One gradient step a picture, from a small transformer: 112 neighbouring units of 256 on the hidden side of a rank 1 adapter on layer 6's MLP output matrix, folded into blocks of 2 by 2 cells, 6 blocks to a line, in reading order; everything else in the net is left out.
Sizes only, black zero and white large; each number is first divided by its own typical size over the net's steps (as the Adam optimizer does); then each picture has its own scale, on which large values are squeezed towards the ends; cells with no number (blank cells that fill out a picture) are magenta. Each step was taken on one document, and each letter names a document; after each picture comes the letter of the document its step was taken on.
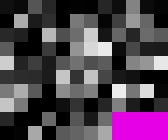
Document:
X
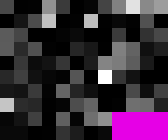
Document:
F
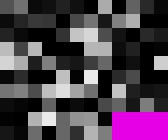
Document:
X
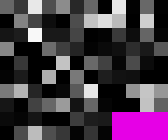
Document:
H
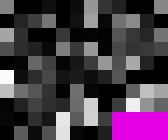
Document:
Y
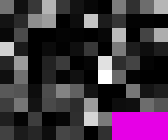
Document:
F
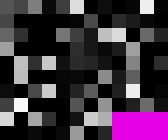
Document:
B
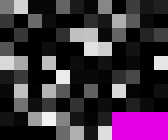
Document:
B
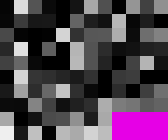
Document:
X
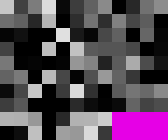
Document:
X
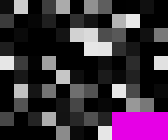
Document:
B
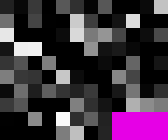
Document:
B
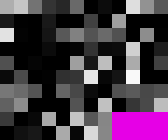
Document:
X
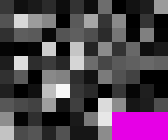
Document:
F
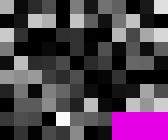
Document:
Y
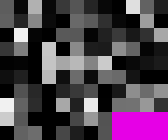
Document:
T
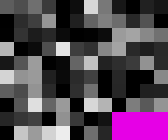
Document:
Y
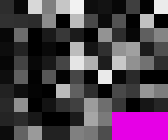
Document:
T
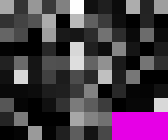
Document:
T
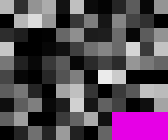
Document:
T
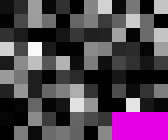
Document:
Y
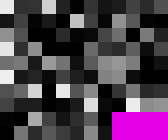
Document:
F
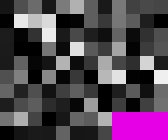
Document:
T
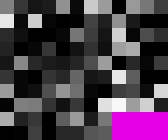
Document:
B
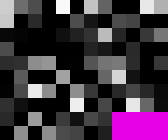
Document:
B
